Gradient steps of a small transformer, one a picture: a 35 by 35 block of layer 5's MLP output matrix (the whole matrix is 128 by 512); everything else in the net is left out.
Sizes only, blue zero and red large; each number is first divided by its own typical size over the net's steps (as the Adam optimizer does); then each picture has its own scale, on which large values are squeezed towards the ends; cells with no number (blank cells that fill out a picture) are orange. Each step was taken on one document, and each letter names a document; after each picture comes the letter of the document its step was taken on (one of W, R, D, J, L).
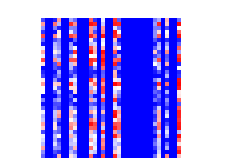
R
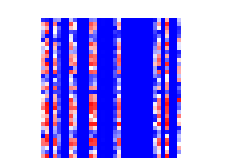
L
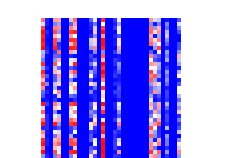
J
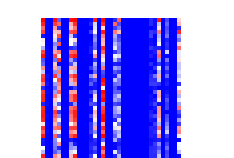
J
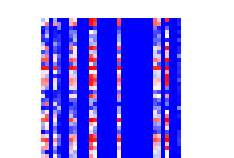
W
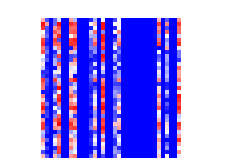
J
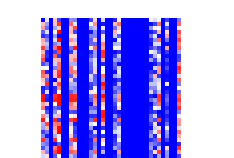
J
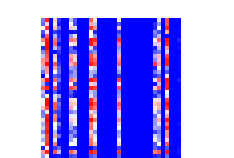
L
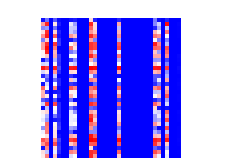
W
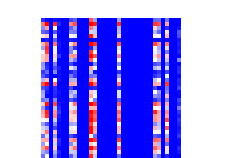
W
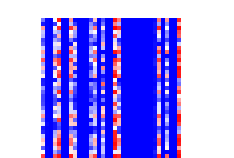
R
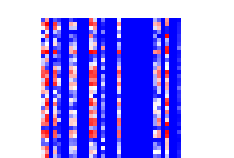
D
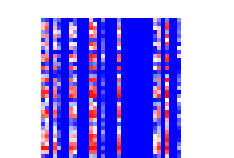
L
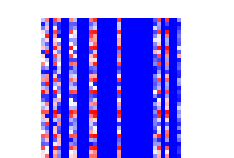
L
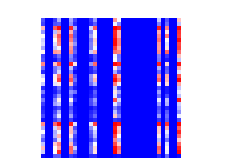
R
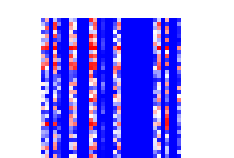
D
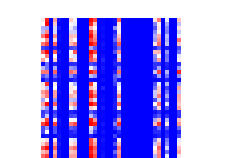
R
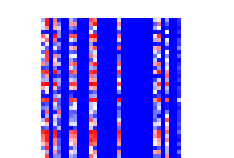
D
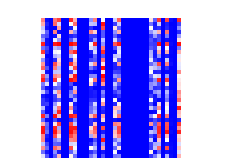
J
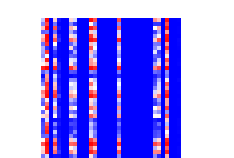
L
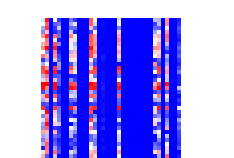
D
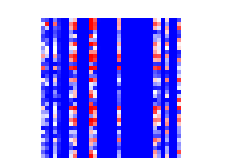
W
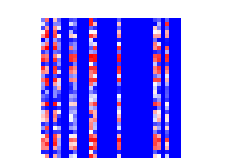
W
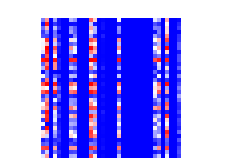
D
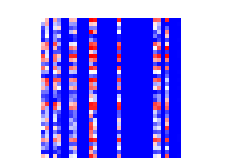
W
